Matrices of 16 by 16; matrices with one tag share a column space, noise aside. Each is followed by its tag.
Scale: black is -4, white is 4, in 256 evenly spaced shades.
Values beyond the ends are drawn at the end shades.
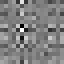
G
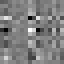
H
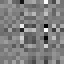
G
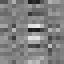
G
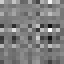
G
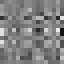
H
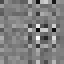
G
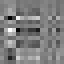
H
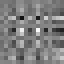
H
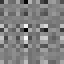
G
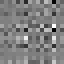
G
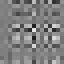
G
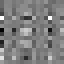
H
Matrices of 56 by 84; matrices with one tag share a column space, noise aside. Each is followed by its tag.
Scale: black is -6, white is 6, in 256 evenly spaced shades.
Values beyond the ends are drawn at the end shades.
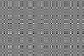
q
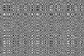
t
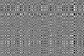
t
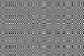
q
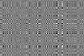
q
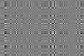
q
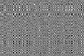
t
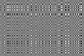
t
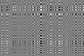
t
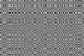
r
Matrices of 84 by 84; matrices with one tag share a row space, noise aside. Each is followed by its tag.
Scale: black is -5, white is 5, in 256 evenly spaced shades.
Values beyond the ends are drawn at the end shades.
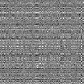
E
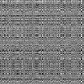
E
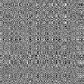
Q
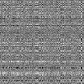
E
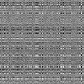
E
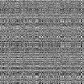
E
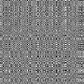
Q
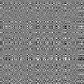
Q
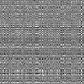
E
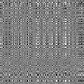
Q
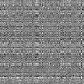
E
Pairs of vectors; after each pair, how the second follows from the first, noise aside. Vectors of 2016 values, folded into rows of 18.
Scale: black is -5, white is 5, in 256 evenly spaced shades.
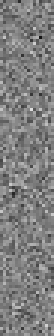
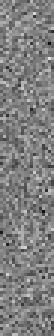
shuffled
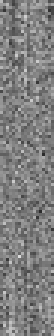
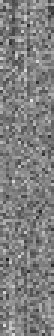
copied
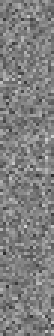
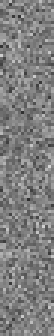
shuffled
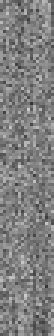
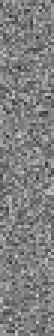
shuffled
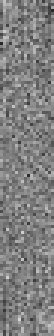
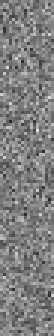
shuffled
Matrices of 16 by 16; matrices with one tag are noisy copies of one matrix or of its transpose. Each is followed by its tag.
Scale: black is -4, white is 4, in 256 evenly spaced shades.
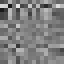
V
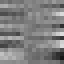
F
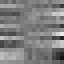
F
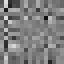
V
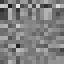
V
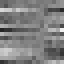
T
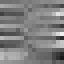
F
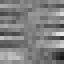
F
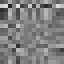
V
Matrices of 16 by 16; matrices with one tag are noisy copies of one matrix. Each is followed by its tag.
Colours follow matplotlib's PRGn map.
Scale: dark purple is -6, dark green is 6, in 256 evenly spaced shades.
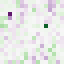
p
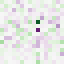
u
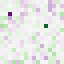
p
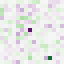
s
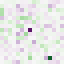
s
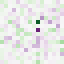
u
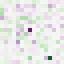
s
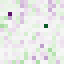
p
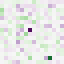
s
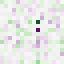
u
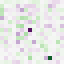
s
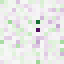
u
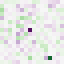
s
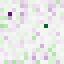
p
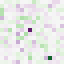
s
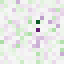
u
